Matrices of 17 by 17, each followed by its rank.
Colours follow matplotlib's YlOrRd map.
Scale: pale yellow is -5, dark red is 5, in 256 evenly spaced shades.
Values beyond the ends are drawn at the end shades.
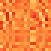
three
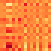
two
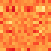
three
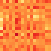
three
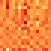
three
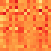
three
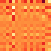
two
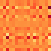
two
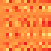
two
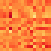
three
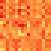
three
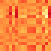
two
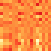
two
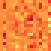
three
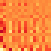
two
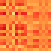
two
